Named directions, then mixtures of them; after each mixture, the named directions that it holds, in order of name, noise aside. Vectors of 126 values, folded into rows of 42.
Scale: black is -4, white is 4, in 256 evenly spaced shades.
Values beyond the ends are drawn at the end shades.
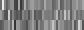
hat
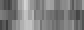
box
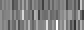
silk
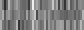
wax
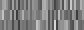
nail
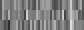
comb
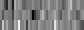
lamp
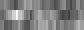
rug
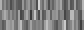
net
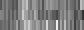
box, silk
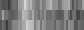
box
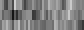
lamp, rug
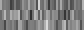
net, rug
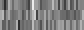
wax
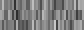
hat, nail, wax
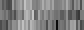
box, silk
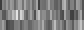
net, rug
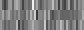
wax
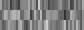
net, rug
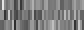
hat
